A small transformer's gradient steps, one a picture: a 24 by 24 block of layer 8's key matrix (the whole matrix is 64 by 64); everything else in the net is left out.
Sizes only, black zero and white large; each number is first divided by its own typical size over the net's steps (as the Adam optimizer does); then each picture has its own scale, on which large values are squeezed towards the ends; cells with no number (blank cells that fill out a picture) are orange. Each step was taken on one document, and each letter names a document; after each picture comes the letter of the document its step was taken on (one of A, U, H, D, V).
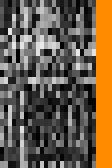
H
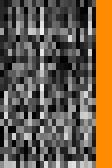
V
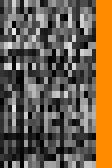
V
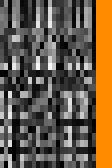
H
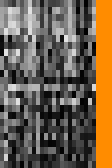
H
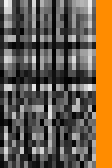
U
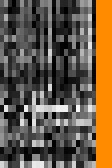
U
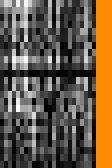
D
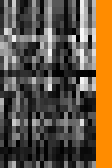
D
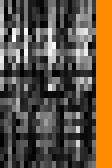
D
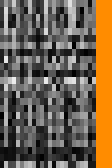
H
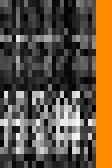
U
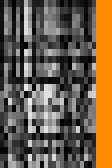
V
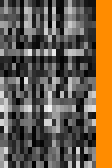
V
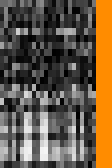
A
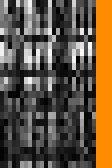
D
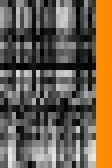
A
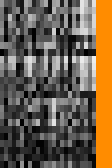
H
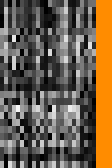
U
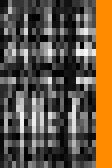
D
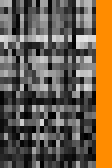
U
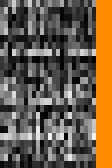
V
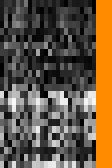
V
